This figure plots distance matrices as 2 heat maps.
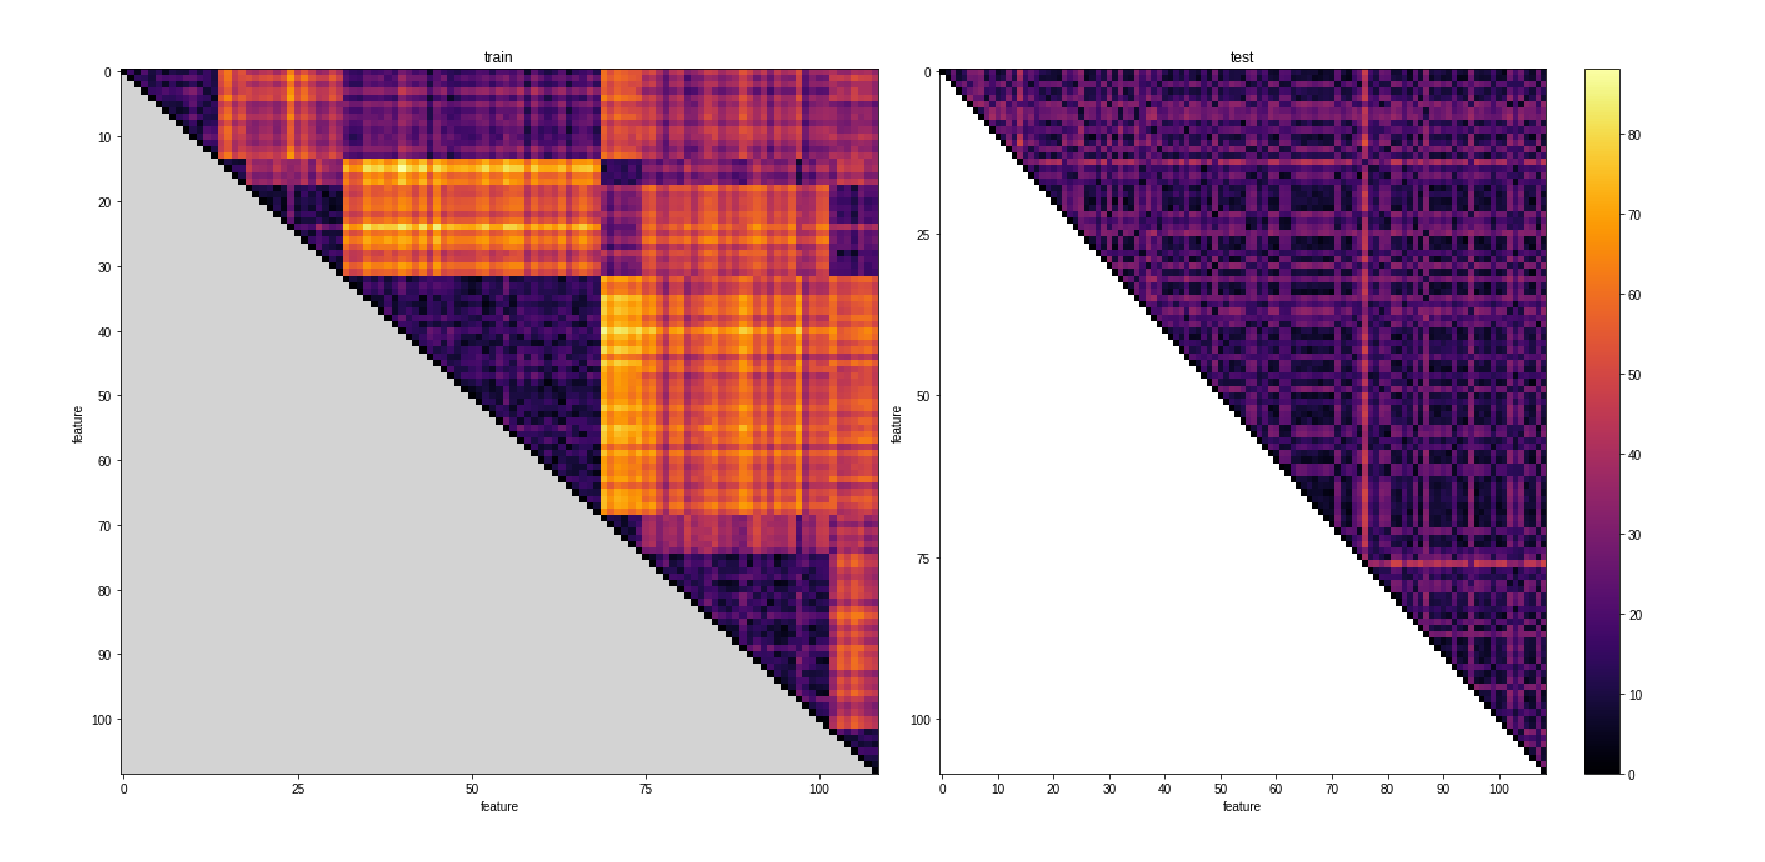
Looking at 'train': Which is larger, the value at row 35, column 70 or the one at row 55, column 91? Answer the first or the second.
the first
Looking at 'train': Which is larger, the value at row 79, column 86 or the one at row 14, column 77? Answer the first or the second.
the second
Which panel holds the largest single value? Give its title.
train
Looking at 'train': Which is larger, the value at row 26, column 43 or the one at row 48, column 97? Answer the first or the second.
the first
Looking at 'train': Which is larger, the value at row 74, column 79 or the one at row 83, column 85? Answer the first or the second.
the first
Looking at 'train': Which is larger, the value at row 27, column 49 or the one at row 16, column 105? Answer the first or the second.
the first
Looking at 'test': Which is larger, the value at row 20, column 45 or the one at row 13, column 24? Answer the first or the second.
the second
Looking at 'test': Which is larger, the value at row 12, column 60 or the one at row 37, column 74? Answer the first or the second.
the first
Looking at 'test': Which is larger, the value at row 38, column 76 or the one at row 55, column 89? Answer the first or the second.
the first
